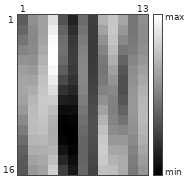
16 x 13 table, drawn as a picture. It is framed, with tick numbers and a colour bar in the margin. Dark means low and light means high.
There is no overall slope. On average the colour sits 50% of the way up the scale. The grain runs up and down.
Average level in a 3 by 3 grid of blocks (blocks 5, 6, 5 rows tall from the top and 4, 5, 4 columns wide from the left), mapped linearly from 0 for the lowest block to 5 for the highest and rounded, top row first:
413
503
404
